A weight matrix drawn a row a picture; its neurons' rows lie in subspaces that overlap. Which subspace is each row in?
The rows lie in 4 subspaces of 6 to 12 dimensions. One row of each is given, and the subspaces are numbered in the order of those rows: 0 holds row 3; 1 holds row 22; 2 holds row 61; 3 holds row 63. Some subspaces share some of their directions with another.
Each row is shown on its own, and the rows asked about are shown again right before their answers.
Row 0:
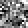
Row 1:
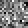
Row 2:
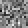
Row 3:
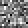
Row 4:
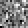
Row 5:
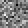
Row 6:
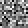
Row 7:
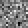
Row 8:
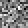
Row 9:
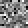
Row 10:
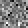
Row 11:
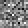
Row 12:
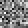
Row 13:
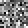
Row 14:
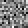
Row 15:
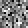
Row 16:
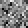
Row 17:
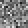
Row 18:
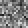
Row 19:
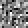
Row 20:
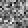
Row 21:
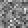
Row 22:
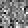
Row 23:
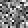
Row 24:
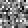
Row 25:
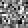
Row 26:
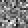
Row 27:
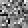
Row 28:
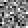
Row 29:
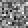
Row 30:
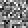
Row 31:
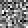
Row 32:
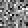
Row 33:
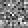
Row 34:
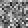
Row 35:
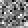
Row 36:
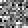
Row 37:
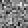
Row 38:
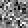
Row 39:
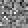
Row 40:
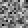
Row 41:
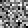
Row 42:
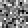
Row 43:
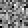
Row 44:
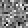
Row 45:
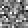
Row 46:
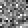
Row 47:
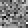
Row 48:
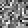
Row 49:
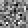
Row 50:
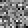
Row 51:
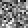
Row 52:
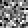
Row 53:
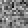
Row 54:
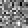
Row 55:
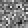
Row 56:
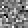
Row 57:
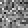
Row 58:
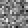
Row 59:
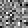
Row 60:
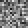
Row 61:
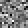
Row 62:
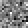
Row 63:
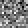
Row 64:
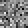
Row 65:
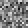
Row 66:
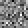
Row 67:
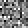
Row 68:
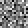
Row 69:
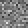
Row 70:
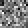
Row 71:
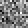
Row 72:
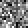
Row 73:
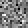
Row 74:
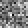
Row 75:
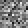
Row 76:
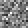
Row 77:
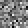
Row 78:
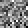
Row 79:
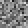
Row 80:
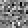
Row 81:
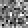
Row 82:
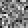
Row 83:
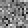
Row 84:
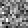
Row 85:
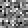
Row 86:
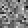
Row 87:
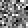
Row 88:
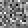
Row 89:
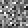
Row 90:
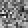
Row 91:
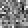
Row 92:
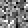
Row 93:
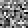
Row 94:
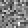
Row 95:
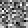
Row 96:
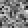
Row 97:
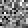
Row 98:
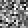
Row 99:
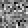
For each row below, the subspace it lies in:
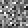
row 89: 0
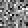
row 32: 2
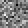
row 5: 1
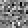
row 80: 3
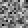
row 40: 0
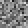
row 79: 0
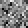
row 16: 1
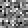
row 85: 0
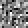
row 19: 0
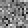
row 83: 1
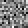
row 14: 1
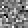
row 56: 1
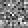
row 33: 3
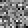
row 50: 3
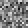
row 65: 1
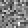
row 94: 1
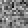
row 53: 2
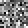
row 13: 3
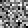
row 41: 3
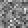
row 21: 1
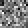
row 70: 0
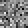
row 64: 3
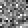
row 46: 0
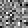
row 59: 2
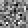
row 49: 2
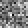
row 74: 0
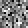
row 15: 1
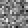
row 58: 0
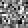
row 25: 1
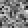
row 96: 2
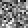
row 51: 0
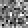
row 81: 0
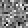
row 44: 2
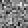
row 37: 0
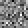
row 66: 1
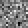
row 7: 3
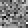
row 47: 0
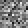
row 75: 3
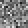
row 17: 0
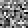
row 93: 1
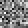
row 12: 2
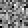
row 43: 2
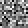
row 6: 3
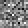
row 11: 3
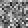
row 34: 1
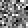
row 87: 2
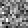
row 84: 0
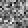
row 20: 0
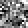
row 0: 2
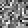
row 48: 1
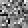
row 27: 0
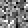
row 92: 0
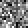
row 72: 0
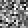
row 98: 2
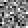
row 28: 0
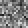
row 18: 1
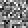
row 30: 1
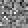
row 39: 3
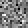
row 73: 1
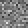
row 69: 3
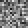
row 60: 1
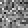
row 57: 2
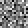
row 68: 3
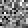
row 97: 3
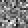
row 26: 0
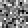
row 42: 0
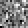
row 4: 2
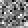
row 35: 0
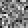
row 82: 2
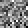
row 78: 3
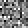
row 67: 1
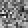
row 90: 1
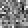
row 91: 1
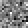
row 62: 0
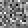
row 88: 2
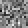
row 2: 0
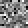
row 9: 0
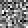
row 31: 1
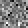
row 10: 3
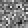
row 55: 1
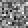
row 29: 0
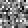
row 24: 1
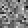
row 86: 0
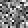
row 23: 2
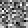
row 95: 1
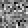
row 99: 1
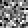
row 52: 0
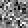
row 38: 1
